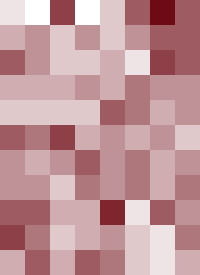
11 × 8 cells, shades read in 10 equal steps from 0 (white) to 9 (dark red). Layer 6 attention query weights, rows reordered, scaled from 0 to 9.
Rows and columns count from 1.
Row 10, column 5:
4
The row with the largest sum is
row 9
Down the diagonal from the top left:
1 4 2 4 6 3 3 5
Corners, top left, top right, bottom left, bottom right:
1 6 3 3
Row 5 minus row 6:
-4 -3 -5 -1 2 2 -1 2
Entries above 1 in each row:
5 8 7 8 8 8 8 8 7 7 7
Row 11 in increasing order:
1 2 3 3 3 5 6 6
